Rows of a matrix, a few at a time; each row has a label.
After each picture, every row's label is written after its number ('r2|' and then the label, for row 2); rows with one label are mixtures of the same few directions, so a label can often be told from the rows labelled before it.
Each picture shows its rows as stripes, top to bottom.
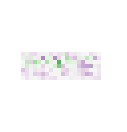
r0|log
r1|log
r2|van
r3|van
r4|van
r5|van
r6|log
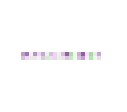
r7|van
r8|van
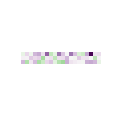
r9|van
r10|log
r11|log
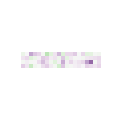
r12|log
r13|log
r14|van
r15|log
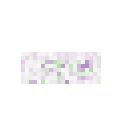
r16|log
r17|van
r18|log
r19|van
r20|van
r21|van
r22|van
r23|log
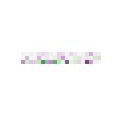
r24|van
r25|log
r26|log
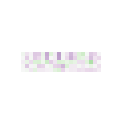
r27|van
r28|van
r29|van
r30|log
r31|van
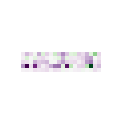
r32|log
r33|van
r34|van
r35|van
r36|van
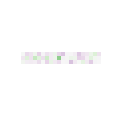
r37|log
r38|van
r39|van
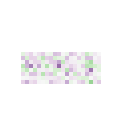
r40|log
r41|log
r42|van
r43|log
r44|van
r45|log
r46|van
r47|van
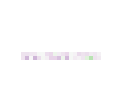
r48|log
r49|van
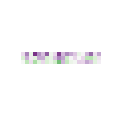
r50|van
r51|log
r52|van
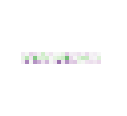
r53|log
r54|van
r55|van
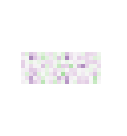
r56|log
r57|log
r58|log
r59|van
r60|log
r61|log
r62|log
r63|log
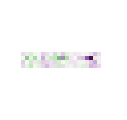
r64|log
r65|van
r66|log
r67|log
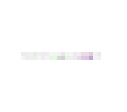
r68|van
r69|van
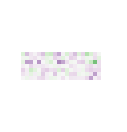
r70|log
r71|log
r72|log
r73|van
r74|log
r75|log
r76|van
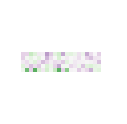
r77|log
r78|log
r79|log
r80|log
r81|van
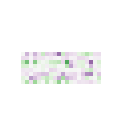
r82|van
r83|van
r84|van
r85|van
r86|van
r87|van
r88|log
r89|van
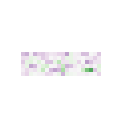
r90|van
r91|log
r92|log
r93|log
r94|van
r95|log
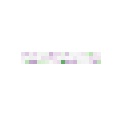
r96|van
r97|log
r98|log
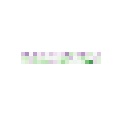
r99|van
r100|van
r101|van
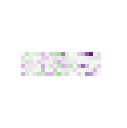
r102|van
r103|log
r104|log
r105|van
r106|log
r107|log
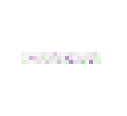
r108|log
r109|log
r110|van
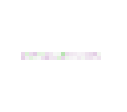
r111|log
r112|log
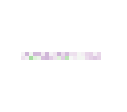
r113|van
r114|log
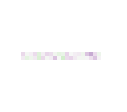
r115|log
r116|log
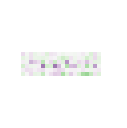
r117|van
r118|van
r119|log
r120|log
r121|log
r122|van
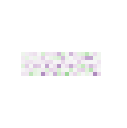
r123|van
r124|van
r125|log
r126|van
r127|van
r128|log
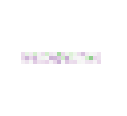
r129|van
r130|van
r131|van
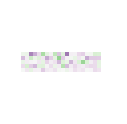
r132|log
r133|log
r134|van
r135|log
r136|log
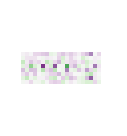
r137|van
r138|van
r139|log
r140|log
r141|log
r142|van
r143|van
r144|van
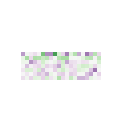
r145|log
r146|van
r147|log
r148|van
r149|log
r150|van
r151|van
